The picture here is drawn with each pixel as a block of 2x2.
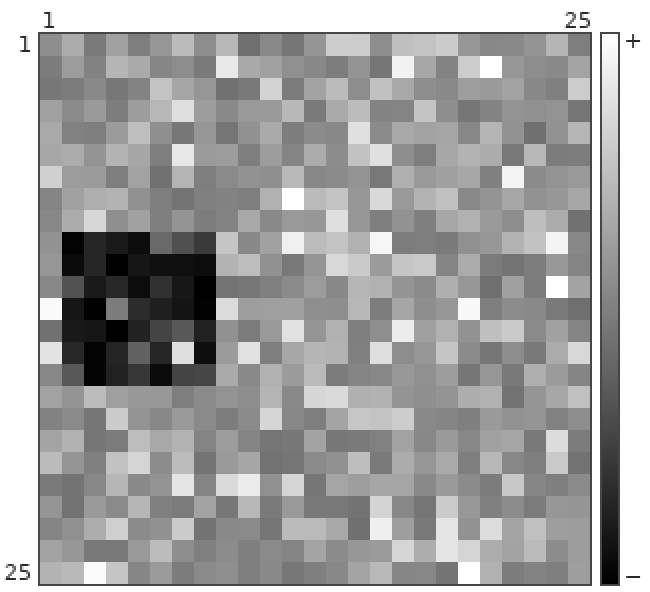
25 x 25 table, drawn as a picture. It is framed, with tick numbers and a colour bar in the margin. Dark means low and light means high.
Roughest part: middle left. Stripes: none. Odd patch: lower, in the middle left. Average level on the scale: 60%. Ninth with the lowest average: middle left.
